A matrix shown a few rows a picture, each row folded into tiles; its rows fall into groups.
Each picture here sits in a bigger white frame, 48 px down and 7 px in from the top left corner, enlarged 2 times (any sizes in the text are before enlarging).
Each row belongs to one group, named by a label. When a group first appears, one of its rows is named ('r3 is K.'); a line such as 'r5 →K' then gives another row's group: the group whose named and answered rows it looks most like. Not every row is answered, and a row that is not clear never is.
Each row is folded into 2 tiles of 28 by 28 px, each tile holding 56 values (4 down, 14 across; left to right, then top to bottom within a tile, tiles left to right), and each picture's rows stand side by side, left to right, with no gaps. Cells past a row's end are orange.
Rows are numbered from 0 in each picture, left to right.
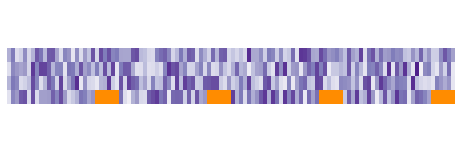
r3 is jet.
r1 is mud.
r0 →jet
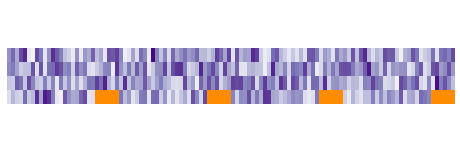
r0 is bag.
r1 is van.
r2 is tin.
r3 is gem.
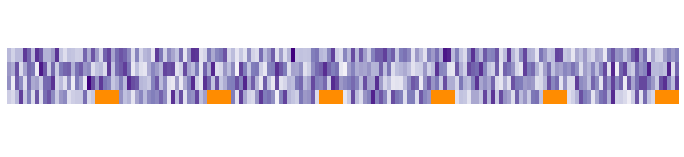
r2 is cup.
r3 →cup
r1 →mud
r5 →bag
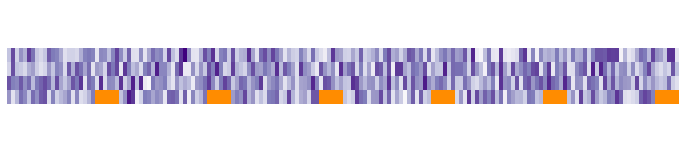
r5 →jet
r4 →bag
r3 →bag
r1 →cup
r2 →bag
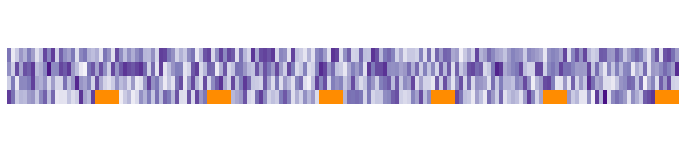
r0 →van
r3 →jet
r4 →van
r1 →gem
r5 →gem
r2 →cup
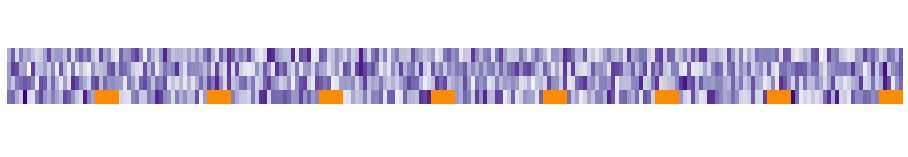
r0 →mud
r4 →bag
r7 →van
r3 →gem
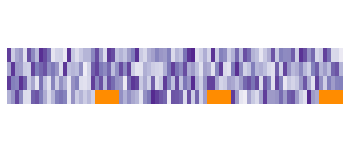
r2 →mud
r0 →cup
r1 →mud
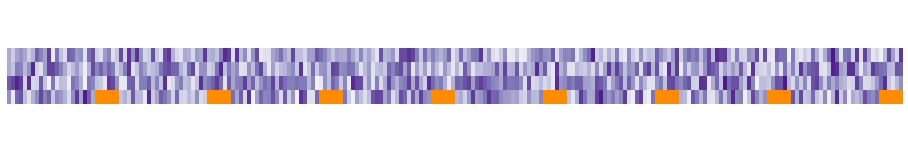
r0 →cup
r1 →bag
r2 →tin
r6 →jet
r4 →tin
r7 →van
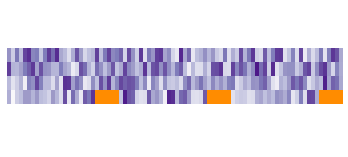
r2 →gem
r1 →cup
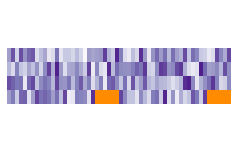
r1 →van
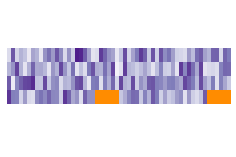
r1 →tin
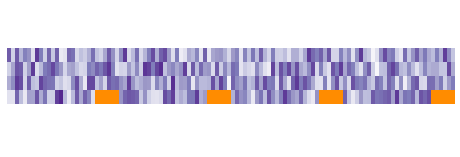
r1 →jet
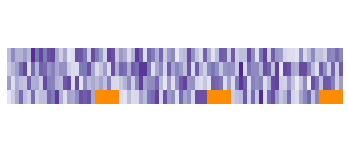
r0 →jet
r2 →bag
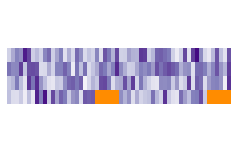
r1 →van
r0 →gem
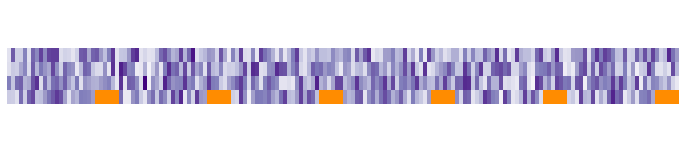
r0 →jet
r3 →tin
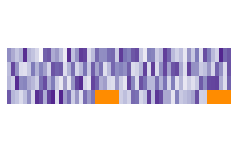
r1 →bag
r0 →mud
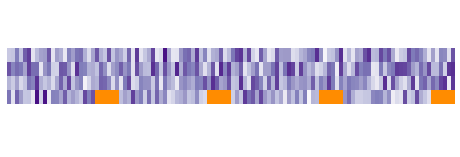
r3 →van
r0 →gem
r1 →bag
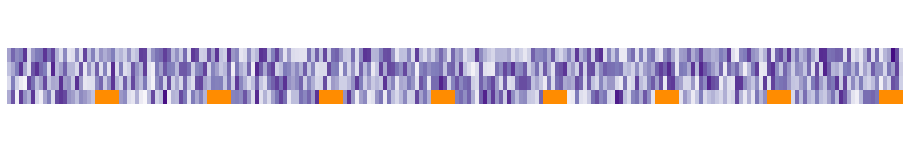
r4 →tin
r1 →van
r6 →gem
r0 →jet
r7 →jet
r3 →van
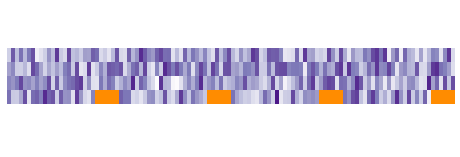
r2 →van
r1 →van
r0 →tin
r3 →cup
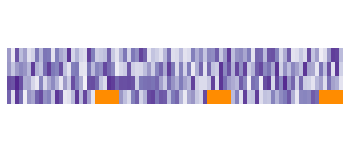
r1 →tin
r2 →jet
